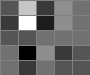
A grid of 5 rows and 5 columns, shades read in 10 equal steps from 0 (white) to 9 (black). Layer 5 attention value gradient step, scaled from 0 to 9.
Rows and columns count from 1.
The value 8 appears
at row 2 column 3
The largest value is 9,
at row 4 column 2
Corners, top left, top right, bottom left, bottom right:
6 5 5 6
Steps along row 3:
same down same same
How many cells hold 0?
1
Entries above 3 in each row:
4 4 5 5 5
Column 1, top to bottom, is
6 7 6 5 5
